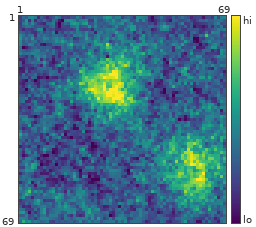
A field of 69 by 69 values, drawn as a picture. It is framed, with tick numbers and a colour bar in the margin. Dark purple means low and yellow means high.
Two bumps rise from the field. No row or column stands out. The halves do not mirror each other.
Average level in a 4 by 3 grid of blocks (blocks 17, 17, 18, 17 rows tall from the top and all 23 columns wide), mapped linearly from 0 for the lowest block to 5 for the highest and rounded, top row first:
1 2 0
1 5 1
0 1 4
1 0 3
